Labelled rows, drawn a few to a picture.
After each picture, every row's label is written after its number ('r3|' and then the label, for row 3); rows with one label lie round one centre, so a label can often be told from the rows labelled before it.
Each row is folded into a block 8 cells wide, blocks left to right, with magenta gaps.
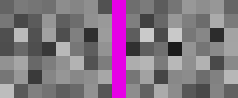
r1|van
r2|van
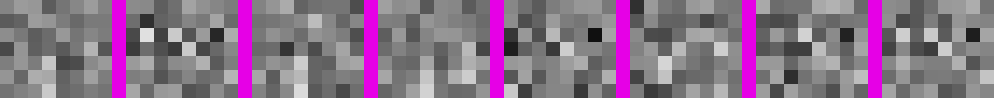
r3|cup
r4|van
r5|cup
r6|cup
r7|van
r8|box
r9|van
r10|van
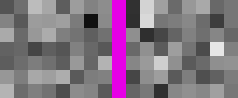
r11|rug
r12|box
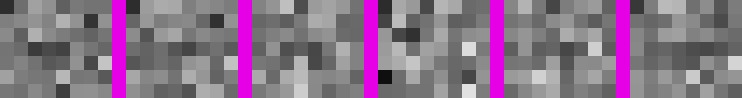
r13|rug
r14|rug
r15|cup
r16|box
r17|cup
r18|rug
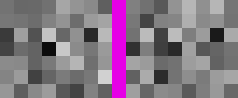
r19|van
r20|van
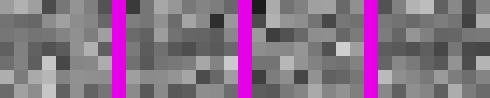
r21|cup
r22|rug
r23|box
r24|rug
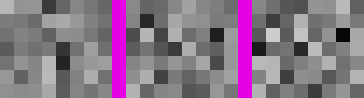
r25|cup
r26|van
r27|van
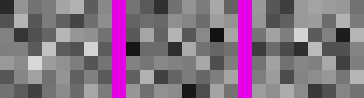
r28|box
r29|van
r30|van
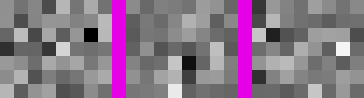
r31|van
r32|cup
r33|box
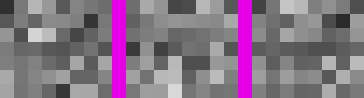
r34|rug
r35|cup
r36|rug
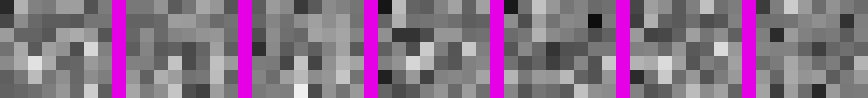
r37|box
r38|cup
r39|cup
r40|box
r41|rug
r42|box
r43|rug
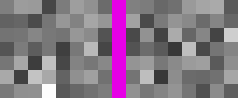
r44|cup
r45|van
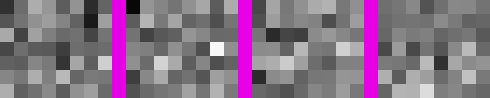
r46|rug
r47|box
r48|box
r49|cup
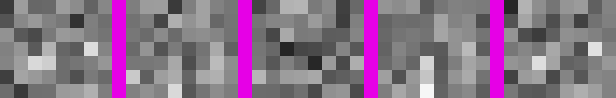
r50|box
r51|cup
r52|rug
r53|cup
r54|box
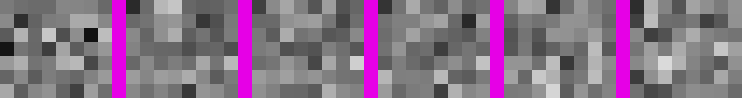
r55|van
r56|rug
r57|rug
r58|rug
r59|cup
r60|box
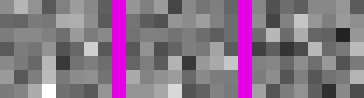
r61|cup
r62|cup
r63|van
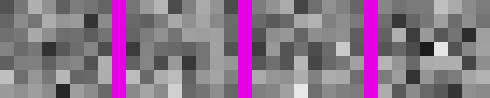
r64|rug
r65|cup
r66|cup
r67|van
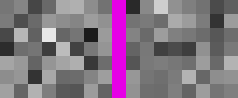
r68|van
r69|rug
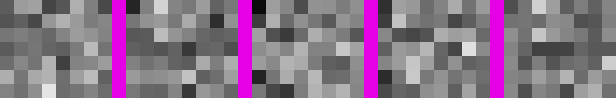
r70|cup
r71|rug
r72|box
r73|box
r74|rug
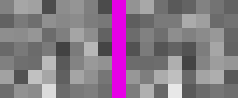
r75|cup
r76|cup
